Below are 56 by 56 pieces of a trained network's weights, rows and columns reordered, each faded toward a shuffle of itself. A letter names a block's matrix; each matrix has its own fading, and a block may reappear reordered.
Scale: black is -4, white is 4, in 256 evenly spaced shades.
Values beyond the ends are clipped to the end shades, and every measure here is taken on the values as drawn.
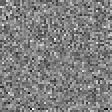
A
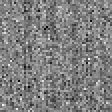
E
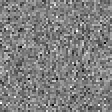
A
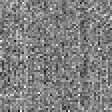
E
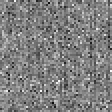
E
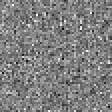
E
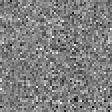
A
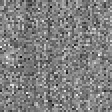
E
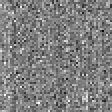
E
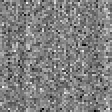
E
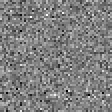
A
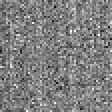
E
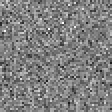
A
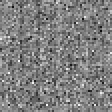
E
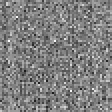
E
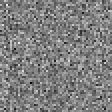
A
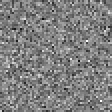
A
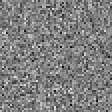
A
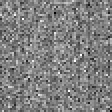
E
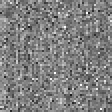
E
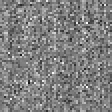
E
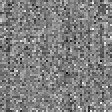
E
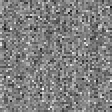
E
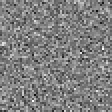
A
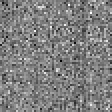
E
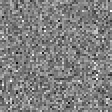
A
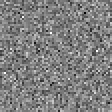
A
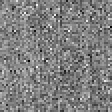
E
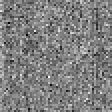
E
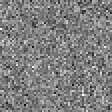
A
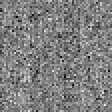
E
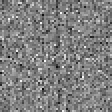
E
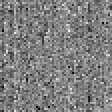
E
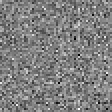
A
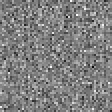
E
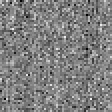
E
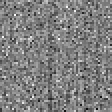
E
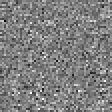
A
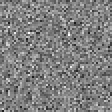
A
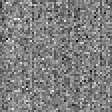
E
